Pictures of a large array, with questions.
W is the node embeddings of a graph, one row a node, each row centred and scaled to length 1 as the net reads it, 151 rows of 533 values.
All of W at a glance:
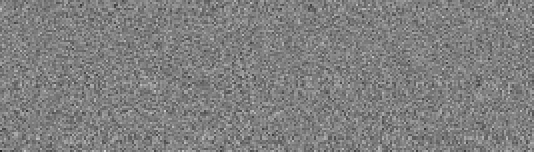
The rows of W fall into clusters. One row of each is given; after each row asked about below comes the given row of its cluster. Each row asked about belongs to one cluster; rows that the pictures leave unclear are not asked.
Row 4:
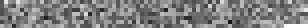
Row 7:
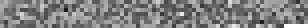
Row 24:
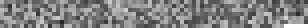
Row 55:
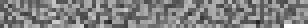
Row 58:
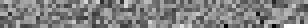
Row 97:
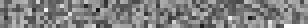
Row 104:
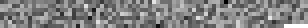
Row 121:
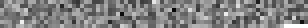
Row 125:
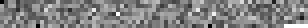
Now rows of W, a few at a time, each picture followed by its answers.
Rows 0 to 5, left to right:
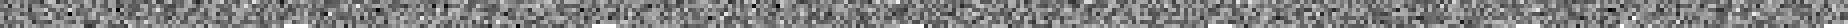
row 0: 55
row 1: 125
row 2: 4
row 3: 55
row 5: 125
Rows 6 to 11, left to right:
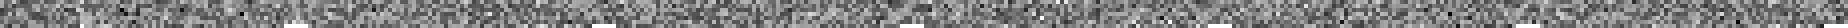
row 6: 125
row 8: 58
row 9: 58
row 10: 58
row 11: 7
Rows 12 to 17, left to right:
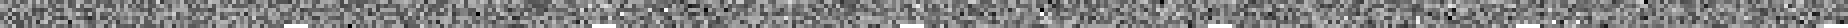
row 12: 104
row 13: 97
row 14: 97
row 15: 55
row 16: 125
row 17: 121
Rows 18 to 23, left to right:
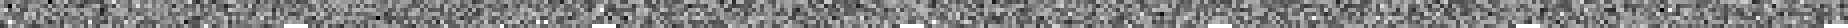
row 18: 24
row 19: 58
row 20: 97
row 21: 24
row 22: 97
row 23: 125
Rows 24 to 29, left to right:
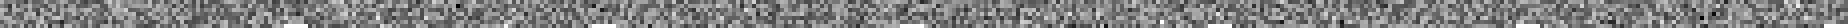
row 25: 58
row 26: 4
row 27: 104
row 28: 55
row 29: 121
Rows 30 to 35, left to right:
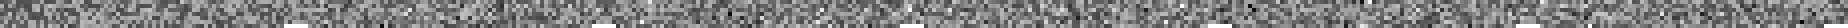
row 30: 125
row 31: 24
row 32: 58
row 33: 121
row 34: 24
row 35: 7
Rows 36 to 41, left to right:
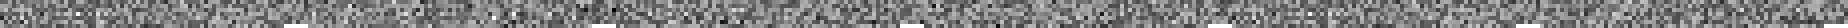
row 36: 104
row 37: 4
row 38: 55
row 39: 24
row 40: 104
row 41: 7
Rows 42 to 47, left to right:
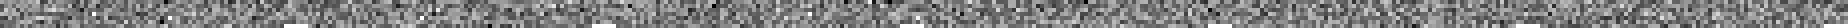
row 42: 58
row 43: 125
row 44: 58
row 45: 55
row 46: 121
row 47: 58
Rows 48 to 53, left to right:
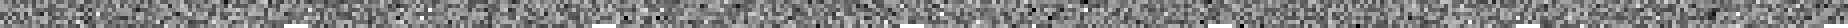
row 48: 104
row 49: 125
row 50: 97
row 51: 55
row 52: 104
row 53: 58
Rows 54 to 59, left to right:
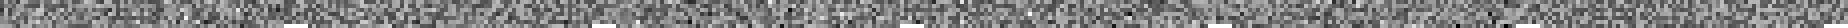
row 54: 4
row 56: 121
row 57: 97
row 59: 104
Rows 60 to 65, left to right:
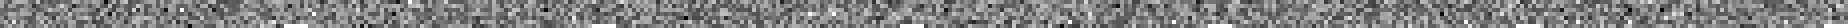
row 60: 97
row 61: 4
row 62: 58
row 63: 24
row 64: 7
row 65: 97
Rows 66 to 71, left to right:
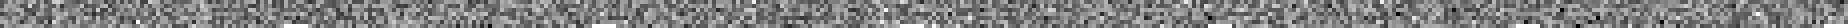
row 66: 121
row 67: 125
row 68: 4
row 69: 104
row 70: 121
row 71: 24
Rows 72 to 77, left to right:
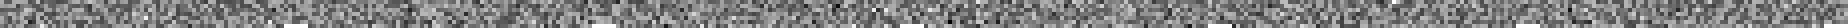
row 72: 97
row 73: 24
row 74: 7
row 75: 121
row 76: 55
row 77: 55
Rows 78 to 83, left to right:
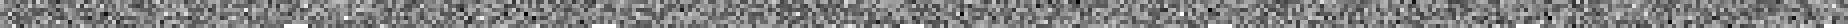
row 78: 104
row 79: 58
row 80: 7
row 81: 55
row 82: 97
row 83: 97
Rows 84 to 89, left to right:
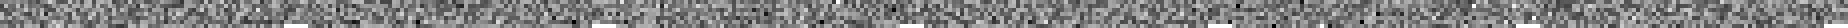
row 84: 55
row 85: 55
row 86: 4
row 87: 55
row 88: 97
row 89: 125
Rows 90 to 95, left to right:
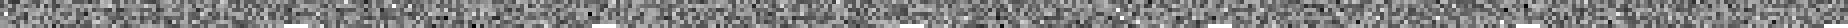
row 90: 4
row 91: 104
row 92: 4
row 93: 104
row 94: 97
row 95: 104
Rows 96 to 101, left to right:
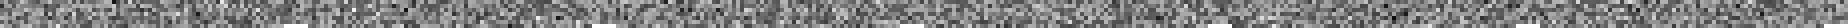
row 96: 4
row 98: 4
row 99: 24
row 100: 58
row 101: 97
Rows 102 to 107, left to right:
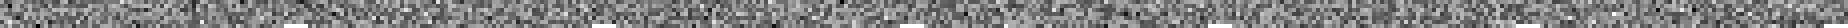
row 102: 24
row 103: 55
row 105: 125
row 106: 4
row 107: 7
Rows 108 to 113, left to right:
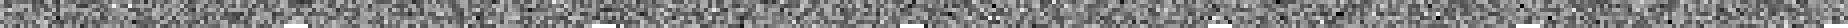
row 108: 24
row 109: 121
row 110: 55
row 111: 55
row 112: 97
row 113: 97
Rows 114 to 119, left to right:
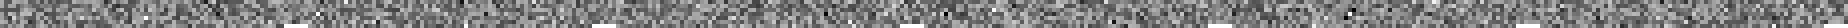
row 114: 97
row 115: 104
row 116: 7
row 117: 125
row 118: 125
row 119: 24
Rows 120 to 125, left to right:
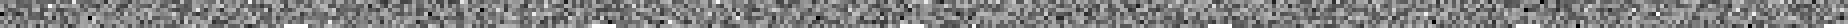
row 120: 125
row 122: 55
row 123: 7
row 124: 58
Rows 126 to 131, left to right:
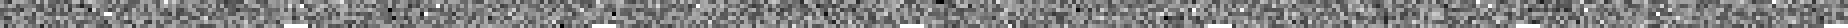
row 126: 97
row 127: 58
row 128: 7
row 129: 7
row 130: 121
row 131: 125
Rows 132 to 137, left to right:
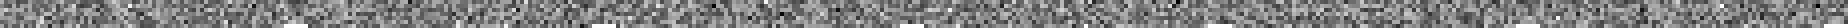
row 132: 24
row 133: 58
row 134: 121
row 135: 121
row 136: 24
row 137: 24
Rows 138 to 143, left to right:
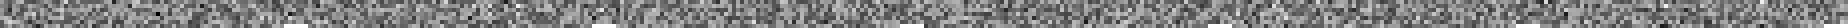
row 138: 24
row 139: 24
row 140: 4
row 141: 58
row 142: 4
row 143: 4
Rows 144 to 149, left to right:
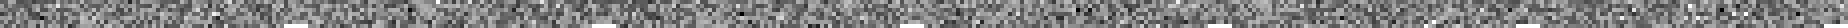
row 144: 125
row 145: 24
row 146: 125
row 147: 7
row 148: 58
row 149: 97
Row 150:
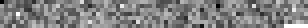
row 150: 125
